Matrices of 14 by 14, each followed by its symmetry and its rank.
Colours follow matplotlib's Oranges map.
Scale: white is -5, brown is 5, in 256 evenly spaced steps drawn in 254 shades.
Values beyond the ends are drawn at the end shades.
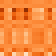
neither, rank one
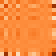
symmetric, rank one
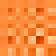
symmetric, rank one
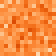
neither, full rank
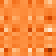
neither, rank one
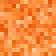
neither, full rank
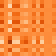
neither, rank one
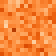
neither, full rank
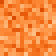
neither, full rank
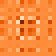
symmetric, rank one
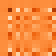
symmetric, rank one
